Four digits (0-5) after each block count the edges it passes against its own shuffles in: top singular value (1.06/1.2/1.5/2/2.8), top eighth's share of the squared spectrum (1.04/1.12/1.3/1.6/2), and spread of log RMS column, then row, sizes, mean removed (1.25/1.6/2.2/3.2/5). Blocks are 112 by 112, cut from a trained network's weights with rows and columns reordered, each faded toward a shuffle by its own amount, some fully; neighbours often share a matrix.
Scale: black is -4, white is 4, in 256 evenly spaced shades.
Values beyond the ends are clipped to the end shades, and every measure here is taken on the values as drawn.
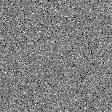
0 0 0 0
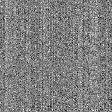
4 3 1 2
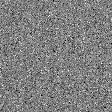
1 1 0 0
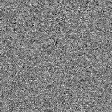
3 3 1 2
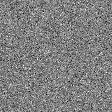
0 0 0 0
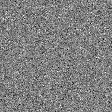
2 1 0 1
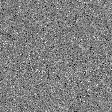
0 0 0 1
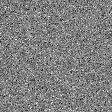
1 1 0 1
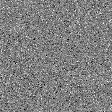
1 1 0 0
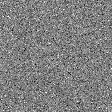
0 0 0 0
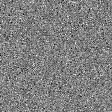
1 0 0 0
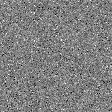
0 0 0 0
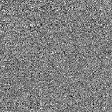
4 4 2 3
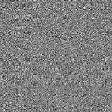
4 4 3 3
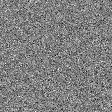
1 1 0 0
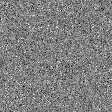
1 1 0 1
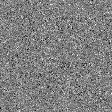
2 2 0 2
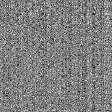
3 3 1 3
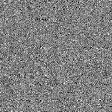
2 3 1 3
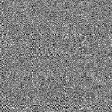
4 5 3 3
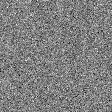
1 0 0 0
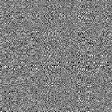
4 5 3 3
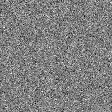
2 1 0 0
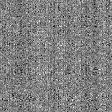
4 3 1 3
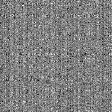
4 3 1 3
